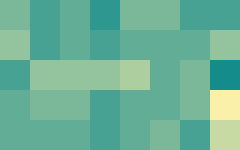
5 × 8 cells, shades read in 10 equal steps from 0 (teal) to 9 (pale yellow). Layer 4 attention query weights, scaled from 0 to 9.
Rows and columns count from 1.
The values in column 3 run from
3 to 5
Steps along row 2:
down up down up same same up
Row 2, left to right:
5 2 3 2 3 3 3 5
